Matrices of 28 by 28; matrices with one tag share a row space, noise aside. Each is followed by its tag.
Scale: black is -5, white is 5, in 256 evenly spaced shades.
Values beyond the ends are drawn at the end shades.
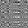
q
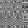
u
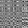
u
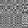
u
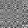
u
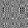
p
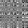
u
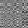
u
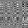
u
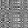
q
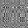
p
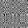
p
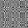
p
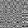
u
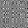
p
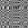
q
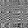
q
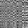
u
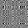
p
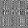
p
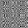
p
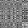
u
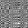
q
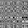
u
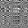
q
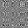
p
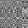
u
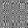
p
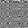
q
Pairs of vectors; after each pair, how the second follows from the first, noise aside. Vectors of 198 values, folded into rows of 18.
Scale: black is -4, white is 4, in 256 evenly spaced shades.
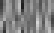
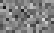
shuffled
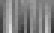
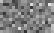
shuffled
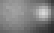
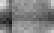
wrapped around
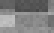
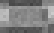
wrapped around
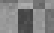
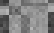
wrapped around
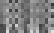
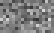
shuffled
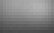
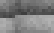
wrapped around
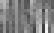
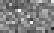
shuffled
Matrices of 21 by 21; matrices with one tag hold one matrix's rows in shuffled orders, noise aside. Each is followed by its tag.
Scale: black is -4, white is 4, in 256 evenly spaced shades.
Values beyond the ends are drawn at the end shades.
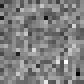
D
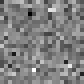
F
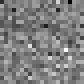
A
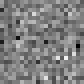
D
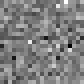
A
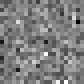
D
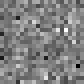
D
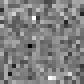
F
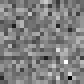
A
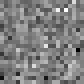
D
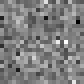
D
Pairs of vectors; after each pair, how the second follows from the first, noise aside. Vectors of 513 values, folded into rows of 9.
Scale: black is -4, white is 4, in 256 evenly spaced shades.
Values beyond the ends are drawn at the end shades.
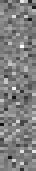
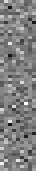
shuffled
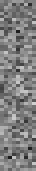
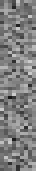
shuffled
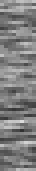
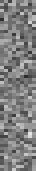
shuffled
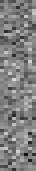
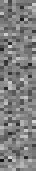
shuffled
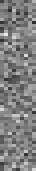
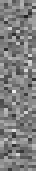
shuffled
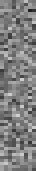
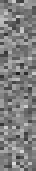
shuffled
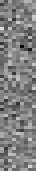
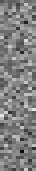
shuffled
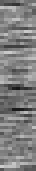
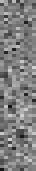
shuffled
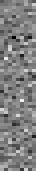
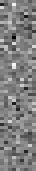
shuffled
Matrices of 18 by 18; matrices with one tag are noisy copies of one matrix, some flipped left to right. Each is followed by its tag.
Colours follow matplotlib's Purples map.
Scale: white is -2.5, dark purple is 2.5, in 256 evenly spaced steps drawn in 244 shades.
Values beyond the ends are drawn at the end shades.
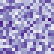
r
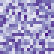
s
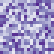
s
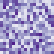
s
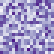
s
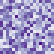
r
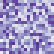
s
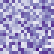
r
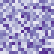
r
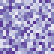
r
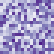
s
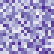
r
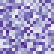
r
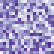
s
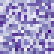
s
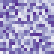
s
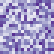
s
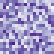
s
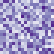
r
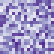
s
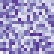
s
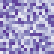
s
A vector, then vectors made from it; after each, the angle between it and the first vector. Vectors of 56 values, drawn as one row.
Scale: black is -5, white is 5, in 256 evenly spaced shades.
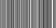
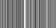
orthogonal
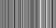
partly opposed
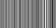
partly opposed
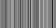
nearly opposite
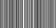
orthogonal
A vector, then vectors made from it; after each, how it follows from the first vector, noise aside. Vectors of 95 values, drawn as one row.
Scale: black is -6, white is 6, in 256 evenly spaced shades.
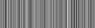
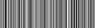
scaled up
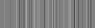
partly zeroed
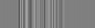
partly zeroed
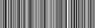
scaled up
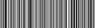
scaled up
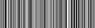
scaled up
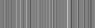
partly zeroed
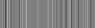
partly zeroed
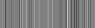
partly zeroed
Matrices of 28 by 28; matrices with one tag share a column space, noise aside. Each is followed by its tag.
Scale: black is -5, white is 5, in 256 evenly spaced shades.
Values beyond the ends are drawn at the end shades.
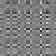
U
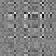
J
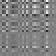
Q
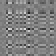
U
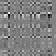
J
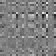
J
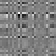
J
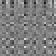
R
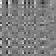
R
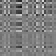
Q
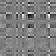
J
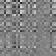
Q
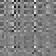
Q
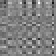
R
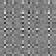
U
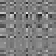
J
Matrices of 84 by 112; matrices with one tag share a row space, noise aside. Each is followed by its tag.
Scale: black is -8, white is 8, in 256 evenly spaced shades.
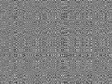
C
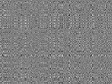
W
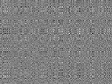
W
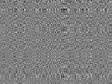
C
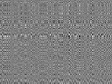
W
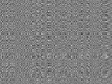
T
